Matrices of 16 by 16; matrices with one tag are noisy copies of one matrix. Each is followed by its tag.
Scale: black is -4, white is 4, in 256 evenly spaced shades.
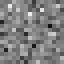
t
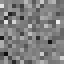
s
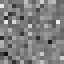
s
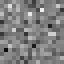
t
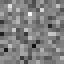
t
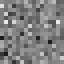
s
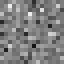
t
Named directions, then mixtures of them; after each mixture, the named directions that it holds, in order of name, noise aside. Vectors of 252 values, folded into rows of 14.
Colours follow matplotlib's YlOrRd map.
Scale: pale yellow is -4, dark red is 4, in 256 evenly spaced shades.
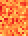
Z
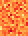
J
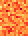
J, Z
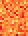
J, Z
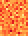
J, Z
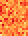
Z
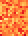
Z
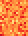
J, Z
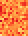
Z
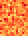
J, Z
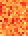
Z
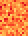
J, Z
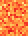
J, Z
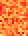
Z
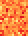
Z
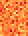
J, Z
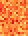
J, Z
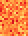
J, Z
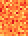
J, Z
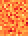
J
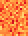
J, Z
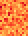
J, Z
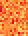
J, Z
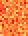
J, Z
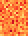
J, Z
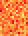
J, Z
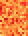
Z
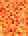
J, Z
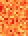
J, Z
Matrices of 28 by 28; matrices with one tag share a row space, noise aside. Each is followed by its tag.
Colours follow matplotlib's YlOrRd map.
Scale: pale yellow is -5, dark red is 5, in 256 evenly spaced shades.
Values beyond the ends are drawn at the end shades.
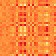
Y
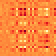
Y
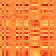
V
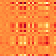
Y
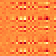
Y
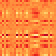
V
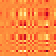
Y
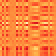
V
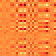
Y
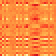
V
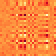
Y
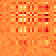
Y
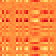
V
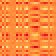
V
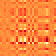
Y
